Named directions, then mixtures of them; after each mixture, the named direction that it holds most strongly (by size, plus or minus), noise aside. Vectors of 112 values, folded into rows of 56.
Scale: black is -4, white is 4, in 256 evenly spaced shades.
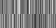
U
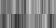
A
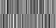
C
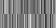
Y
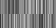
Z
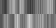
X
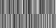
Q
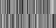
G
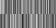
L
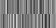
C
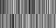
L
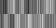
X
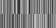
U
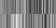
A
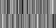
G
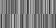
U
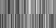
Z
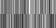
A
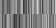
Q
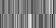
Y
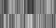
X
